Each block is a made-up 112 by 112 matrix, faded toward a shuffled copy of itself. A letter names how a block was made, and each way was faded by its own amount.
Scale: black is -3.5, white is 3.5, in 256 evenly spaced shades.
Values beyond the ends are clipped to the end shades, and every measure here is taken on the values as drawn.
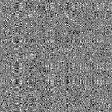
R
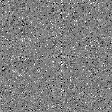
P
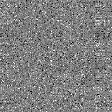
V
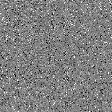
P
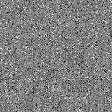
V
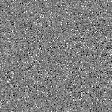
V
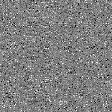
V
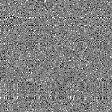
R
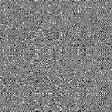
R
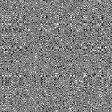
R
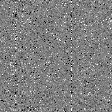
P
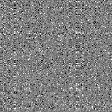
R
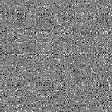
R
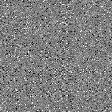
V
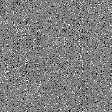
P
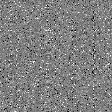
P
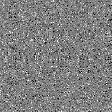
V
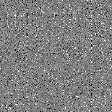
P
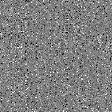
P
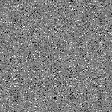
V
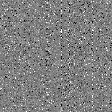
P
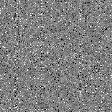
P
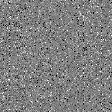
P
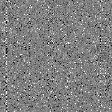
P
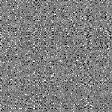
R
